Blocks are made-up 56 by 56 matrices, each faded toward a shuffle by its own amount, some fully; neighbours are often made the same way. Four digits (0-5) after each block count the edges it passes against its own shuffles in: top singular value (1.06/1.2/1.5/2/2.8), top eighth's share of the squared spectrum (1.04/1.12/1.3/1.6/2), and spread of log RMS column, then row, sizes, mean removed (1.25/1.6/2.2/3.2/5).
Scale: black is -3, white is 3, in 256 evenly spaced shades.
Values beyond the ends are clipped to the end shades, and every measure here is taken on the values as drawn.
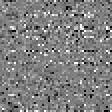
4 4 1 2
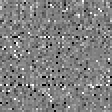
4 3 0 2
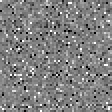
3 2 0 0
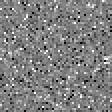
0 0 0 0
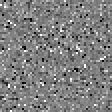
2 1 0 1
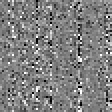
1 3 3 0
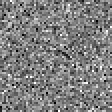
0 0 0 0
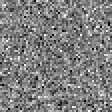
0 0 0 0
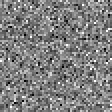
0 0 0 0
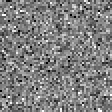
1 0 0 0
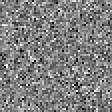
0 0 0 0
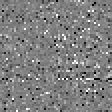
3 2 1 1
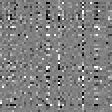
4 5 3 3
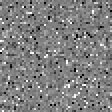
2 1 0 0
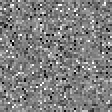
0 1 1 0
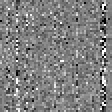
2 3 3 0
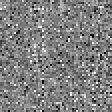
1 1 1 0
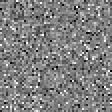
0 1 0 0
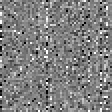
2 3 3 0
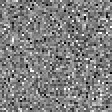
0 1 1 0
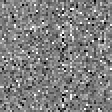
1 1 2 0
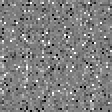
3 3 1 1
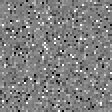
2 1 0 0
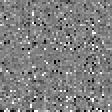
3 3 2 2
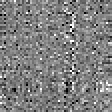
4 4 3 2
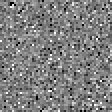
1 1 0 0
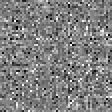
3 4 2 1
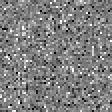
2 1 0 0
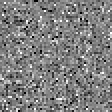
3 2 1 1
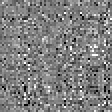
4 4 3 2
